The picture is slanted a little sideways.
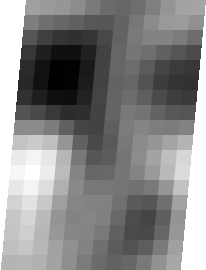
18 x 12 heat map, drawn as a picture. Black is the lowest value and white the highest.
Grain: blotchy. Roughest part: middle left. Ninth with the lowest average: top left. Calmest part: bottom middle.
